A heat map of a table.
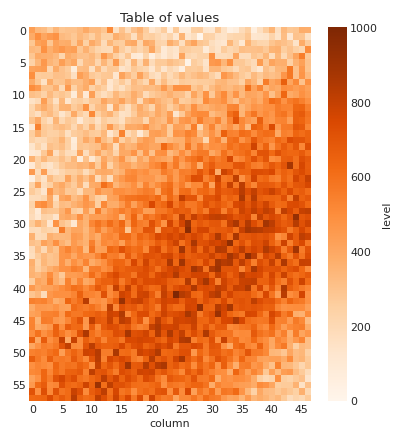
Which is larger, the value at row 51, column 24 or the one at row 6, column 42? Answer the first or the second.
the first
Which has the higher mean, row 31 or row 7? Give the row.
31
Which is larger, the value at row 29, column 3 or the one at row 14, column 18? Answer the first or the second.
the second
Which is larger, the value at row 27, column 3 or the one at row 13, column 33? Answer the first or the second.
the second
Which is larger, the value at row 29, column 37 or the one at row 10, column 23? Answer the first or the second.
the first
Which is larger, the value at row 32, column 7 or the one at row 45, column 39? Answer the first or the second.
the second
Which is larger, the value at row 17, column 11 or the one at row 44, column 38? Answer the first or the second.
the second
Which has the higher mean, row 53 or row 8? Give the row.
53
